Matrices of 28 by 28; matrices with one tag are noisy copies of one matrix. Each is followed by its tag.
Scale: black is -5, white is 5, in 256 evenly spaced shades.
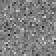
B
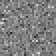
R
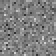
B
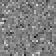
R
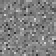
B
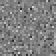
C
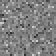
R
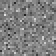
B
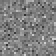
B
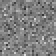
B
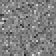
R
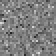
R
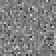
C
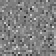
C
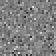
C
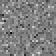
R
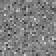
B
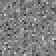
B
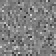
C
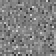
C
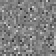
C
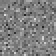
B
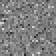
R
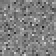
B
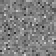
B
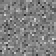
B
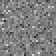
R
